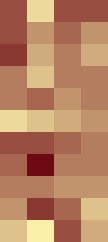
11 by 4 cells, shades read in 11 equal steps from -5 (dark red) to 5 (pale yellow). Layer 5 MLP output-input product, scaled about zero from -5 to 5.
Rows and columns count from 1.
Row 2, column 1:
-2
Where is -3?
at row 3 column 1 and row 10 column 2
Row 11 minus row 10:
2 8 -1 -1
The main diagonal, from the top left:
-2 1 0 0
